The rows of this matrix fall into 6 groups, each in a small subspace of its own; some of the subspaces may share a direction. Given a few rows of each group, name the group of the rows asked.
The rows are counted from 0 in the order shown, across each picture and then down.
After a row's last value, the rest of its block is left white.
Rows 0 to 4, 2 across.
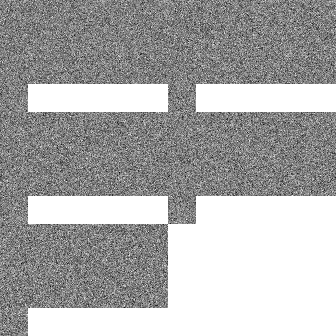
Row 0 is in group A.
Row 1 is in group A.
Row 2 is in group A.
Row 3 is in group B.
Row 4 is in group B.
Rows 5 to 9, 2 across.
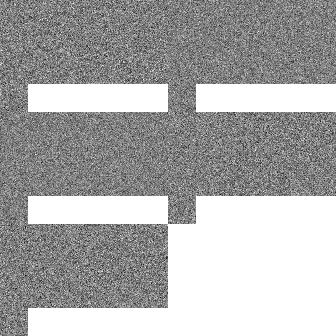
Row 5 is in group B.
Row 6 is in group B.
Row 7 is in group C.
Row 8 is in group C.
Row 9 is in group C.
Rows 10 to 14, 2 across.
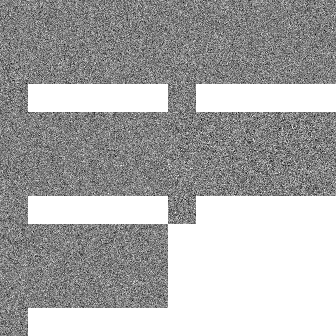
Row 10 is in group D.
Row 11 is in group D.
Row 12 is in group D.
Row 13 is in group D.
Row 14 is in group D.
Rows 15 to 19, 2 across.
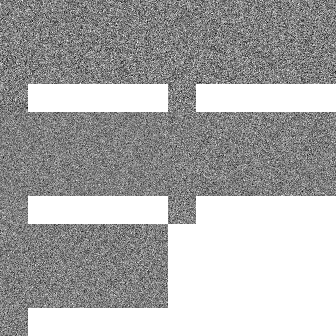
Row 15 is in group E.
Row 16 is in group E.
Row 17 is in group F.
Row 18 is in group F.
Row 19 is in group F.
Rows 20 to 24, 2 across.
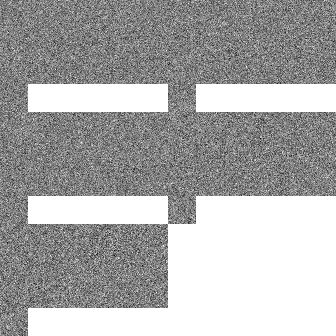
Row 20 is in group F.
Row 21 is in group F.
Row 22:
D
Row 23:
C
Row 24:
C
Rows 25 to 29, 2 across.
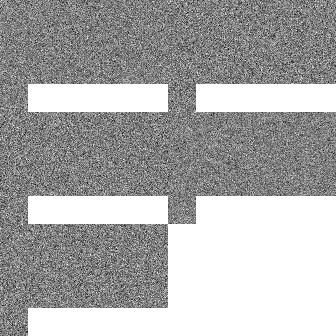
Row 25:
C
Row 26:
B
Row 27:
D
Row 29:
E
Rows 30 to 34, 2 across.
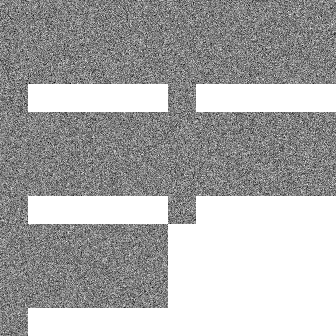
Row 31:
C
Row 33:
E
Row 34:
B
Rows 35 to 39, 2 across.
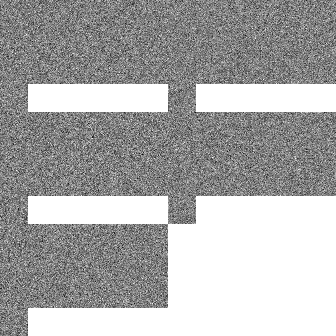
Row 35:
F
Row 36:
C
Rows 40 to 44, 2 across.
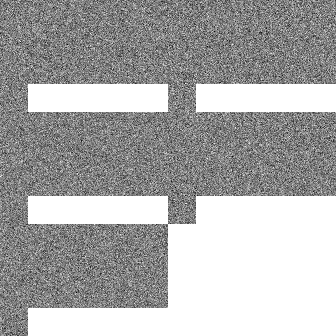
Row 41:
D
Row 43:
D
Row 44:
F
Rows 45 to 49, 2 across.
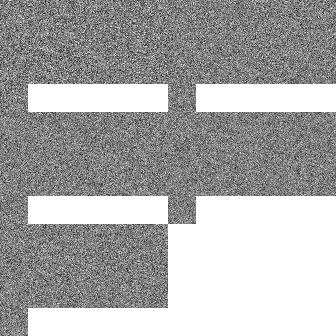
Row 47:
F
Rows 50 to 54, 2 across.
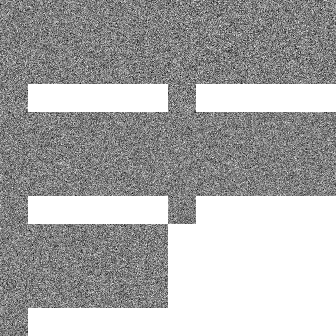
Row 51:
B
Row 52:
B
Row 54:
E
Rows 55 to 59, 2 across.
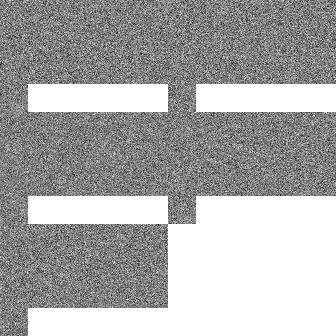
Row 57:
A
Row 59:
A
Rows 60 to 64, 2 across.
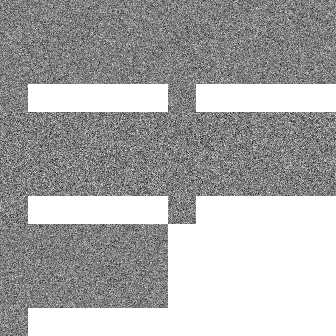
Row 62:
F
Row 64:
F
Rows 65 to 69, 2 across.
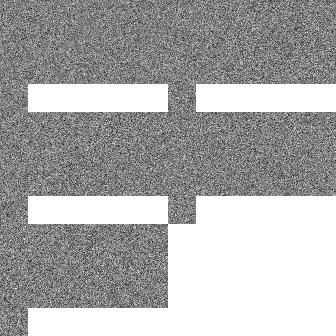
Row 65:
B
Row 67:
C
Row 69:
C
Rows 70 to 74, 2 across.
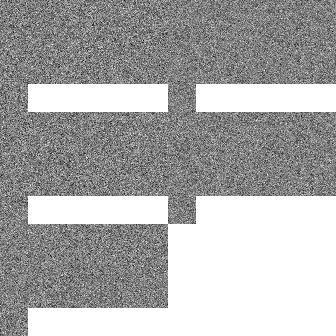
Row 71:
A
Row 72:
B
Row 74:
C
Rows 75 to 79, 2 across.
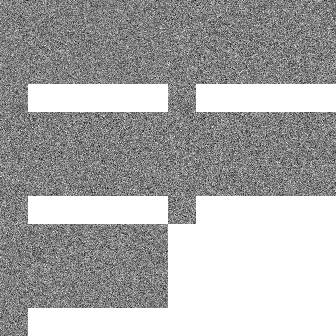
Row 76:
A
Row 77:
D
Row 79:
A
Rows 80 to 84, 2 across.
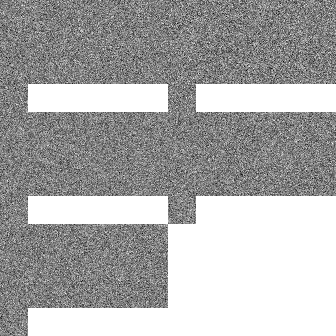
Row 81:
B
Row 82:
E
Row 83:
A
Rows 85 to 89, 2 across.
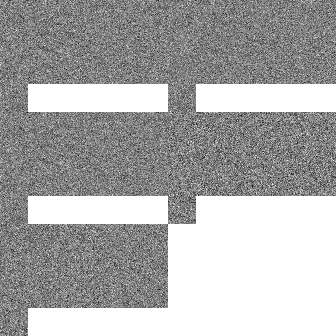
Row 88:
B
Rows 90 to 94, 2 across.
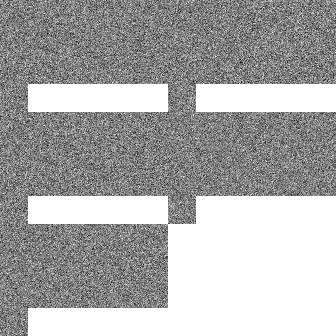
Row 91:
A
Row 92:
E
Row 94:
C
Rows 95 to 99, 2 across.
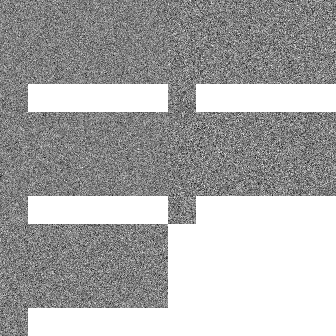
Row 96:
E
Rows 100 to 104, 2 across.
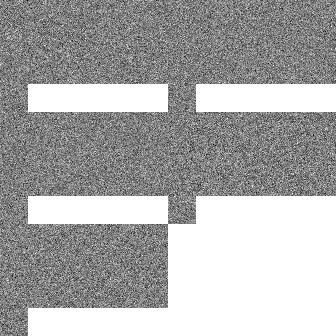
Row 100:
A
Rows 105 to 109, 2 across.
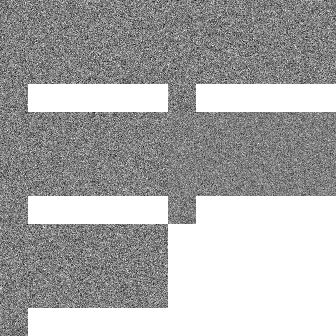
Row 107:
D
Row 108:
B
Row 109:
E
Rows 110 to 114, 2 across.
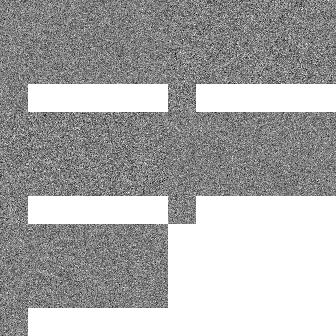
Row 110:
A
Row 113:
D
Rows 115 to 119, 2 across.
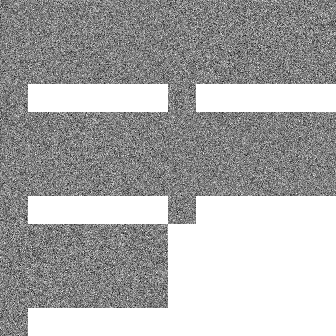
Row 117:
C
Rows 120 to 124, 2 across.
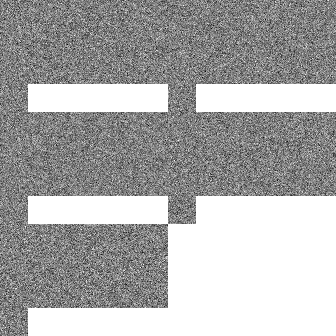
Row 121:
F
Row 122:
A
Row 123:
F
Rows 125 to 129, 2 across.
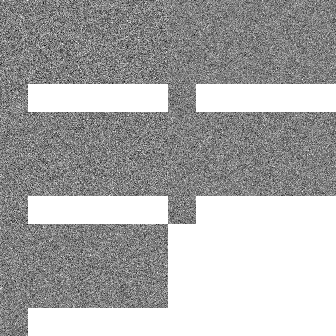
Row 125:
B
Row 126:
F
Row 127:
F
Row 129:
E
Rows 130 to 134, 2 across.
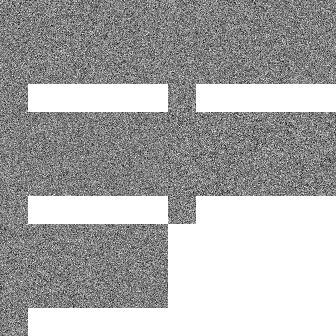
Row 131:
C
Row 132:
D
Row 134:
F
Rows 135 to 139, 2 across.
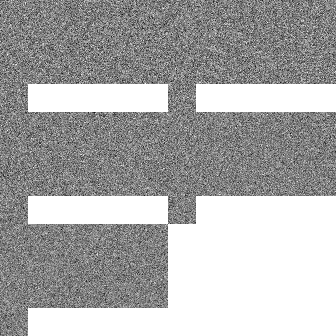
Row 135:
C
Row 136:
E
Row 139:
C
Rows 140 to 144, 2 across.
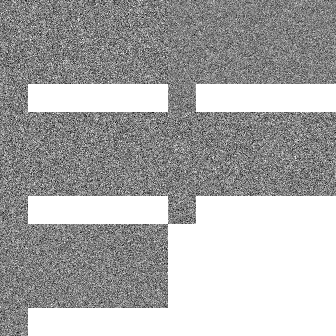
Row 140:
D
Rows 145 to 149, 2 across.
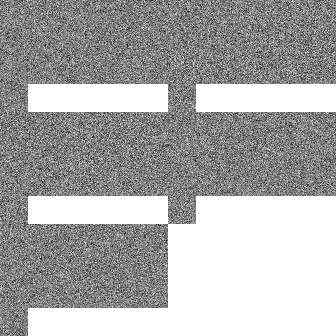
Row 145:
A
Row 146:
E
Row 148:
A
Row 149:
A
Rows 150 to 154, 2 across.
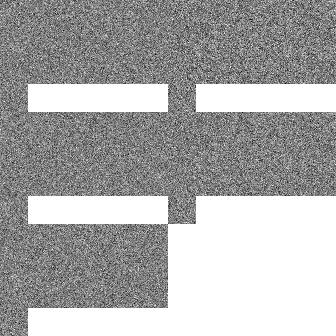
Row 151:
A
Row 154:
F
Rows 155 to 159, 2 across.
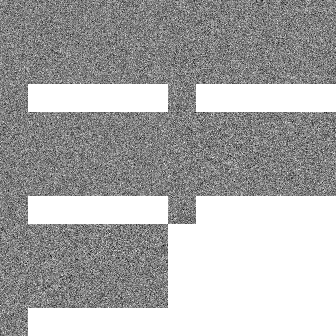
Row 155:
F
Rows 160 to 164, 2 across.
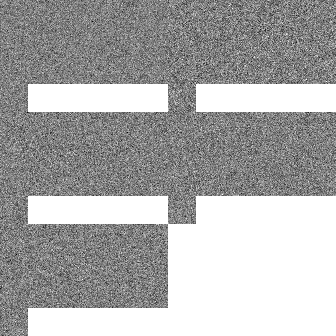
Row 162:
B
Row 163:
D
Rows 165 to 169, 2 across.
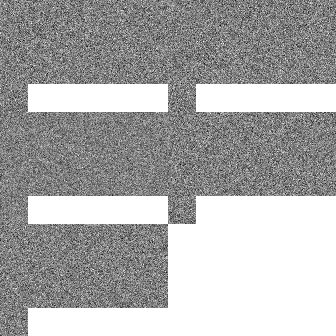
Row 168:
F
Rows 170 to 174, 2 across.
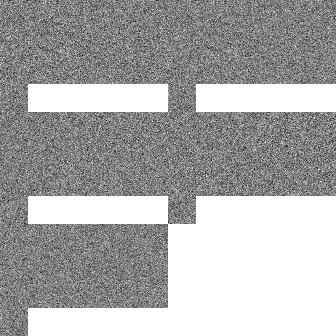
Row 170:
E
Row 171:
E
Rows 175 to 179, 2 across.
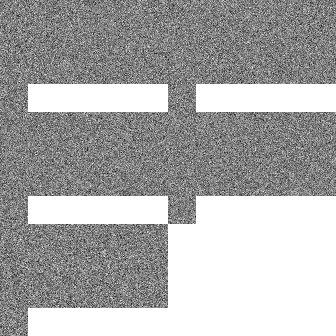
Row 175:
D
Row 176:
F
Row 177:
C
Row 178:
C
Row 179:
F
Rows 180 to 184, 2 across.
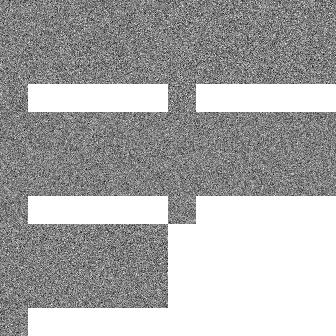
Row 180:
A
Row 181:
B
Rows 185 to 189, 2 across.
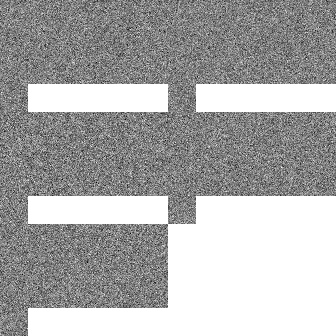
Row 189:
C
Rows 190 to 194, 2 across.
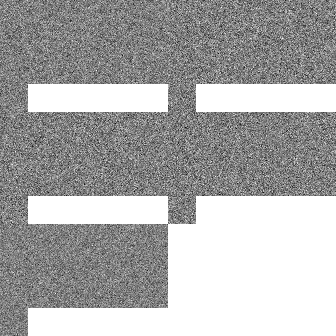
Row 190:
A
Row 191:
A
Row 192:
F
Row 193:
D
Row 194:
F
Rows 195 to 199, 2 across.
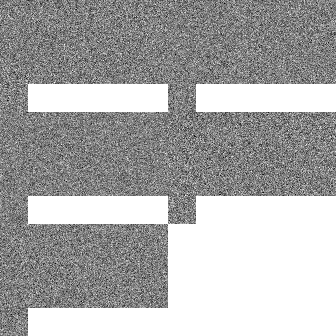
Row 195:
D
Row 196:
C
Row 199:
B
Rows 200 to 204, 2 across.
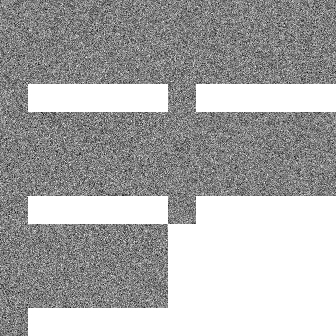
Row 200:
C
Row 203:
A
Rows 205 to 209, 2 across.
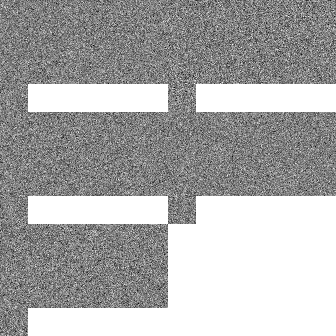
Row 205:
C
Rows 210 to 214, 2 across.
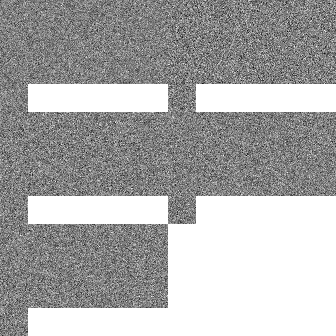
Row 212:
F
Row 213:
F
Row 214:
E
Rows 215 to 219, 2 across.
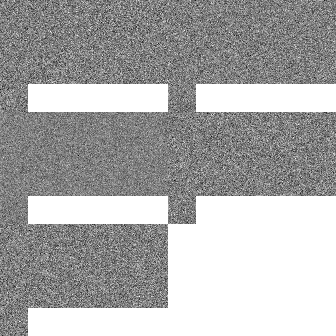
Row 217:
F
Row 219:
E
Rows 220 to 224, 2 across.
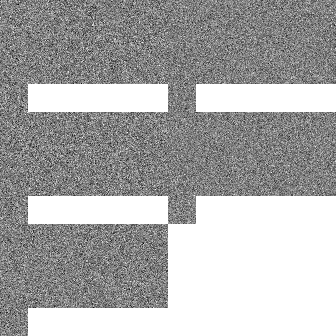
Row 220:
C
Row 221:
D
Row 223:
D
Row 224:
D
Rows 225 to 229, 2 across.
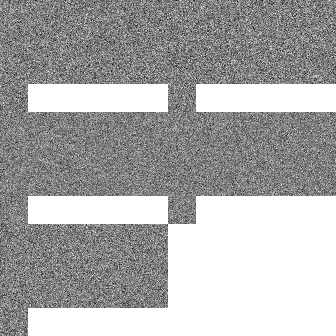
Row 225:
A
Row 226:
D
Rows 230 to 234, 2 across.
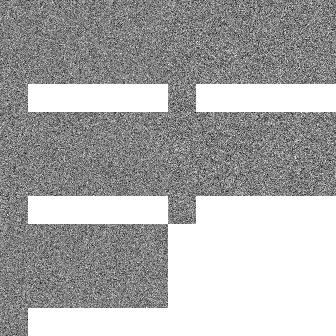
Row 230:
D
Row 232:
D
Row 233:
A
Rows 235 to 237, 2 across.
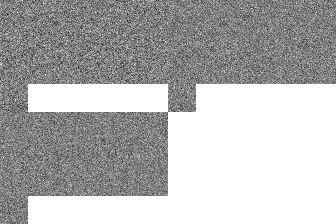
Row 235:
E
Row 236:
F
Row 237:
F
